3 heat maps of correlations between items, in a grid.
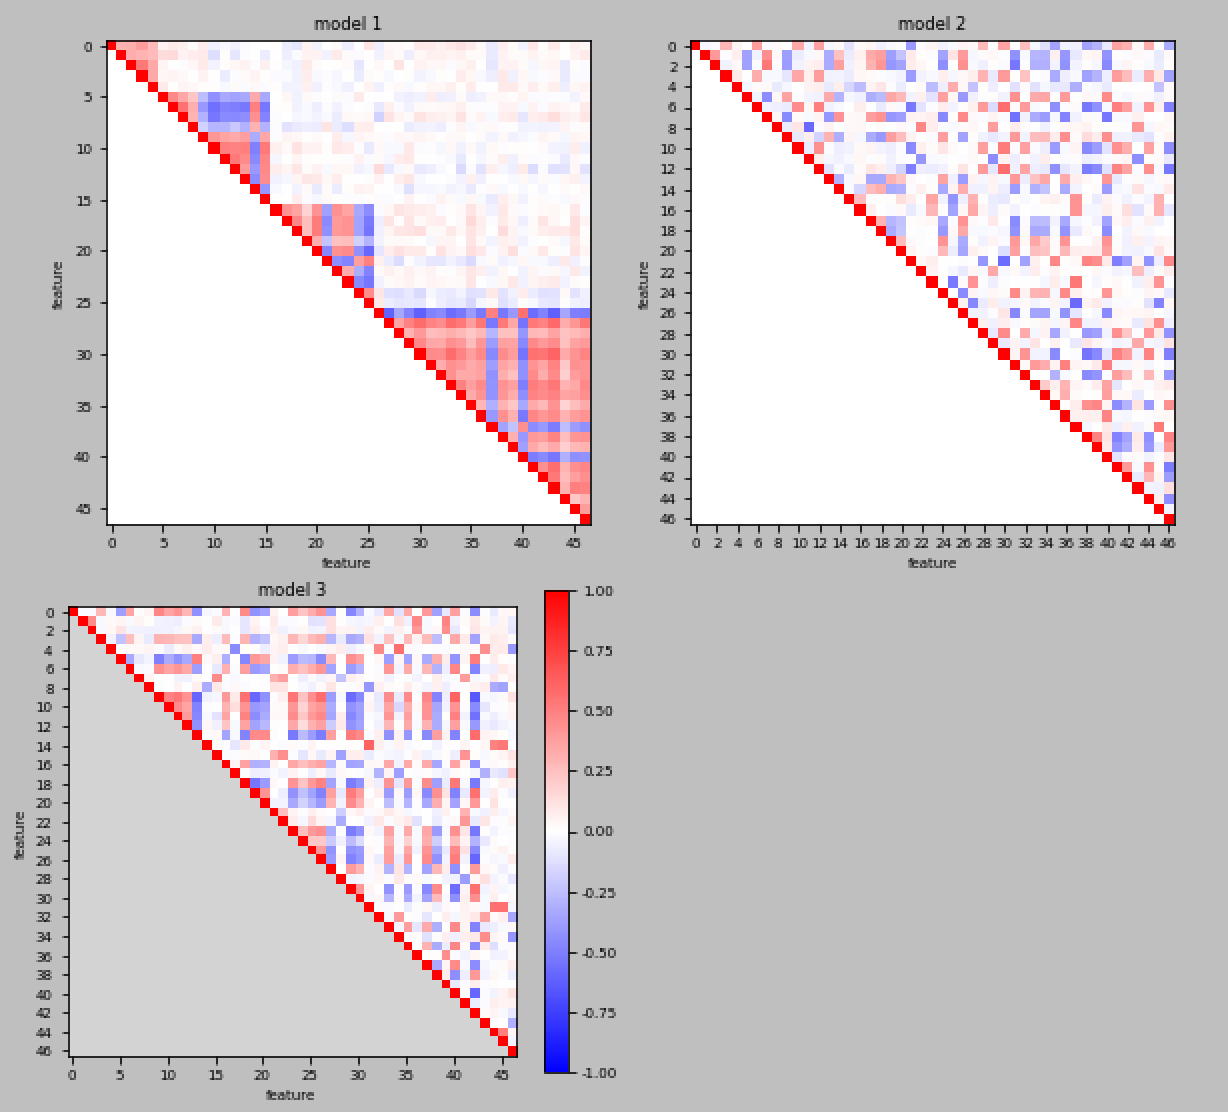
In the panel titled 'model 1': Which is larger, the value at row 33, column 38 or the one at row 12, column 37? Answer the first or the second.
the first
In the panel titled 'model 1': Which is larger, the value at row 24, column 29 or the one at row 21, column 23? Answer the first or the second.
the first
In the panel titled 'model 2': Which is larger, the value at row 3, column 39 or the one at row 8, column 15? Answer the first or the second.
the second
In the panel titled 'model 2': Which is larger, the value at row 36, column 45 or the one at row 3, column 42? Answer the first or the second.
the second
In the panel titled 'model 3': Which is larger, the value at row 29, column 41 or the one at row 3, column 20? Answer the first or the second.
the first
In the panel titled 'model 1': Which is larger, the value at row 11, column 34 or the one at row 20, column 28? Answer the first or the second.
the second
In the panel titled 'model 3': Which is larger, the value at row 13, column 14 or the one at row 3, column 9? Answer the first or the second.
the second
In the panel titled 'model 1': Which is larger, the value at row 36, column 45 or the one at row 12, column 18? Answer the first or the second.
the first
